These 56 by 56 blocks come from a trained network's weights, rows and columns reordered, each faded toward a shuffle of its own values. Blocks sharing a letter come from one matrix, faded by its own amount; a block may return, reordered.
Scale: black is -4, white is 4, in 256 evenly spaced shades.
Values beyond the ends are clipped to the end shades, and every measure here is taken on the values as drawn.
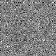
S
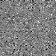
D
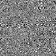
S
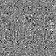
S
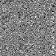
S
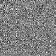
S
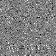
D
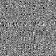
S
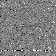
D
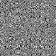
S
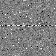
D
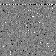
D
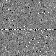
D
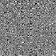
S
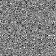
S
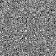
S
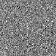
S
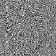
S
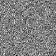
S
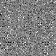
D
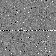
D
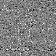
D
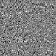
S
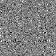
D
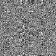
S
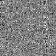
S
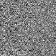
S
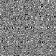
S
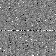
D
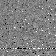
D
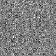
S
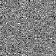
S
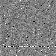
D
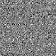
S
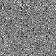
S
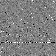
D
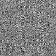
S
